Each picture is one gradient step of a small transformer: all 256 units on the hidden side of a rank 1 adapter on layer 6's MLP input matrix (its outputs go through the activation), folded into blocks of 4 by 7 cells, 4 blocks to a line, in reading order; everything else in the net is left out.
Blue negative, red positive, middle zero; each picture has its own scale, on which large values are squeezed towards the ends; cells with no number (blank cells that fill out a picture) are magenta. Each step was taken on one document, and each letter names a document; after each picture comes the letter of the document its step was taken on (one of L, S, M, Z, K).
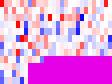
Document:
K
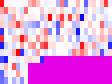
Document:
K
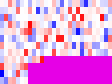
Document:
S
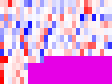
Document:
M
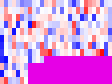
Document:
M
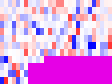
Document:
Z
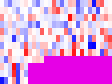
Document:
Z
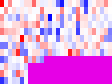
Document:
K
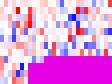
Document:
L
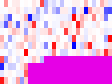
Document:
L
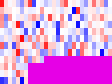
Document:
K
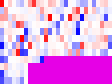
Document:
K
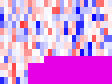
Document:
Z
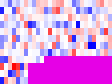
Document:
Z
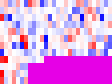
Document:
M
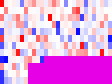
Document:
K
